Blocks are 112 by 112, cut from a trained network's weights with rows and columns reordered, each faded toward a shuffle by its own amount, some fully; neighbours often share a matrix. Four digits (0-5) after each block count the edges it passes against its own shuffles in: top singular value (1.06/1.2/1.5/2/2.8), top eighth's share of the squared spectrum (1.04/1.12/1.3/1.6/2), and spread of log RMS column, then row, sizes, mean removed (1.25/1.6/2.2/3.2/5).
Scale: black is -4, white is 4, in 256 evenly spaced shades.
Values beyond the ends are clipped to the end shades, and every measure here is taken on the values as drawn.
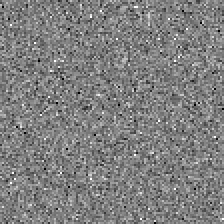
0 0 0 0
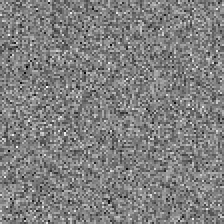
0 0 0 0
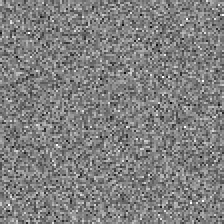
0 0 0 0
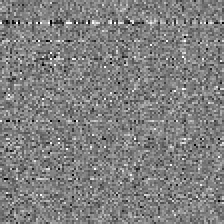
4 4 1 3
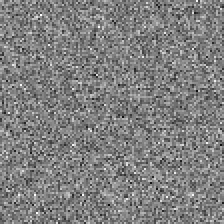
2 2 0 0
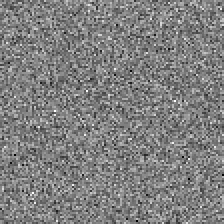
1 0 0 0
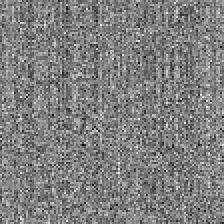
4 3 2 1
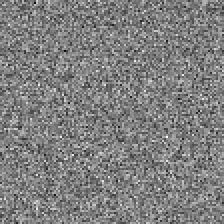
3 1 0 0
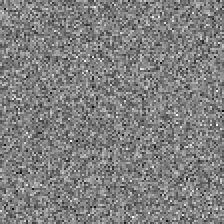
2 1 0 0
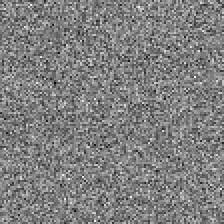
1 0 0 0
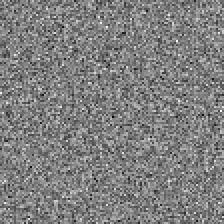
0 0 0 0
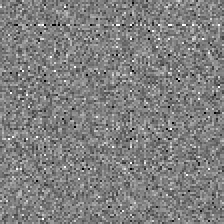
3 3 2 2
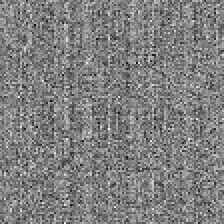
4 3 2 1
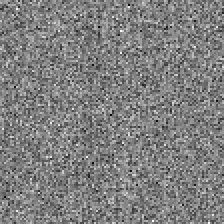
2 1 0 0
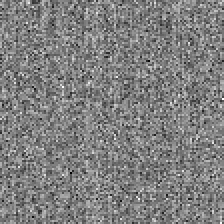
3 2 1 0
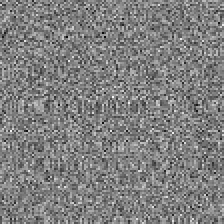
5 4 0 2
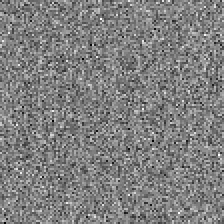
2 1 0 0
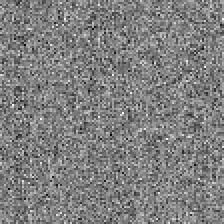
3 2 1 0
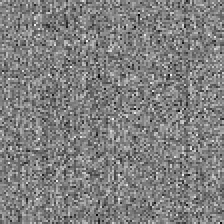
3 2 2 1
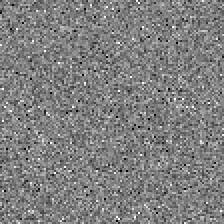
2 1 0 1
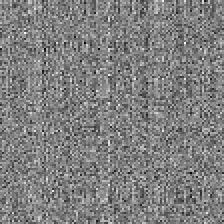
4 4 2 2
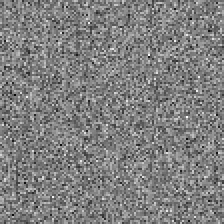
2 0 0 0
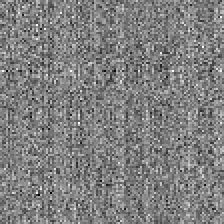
4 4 2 2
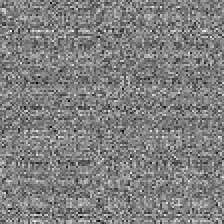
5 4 2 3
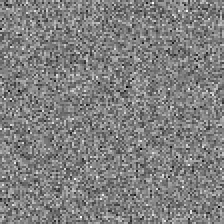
0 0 0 0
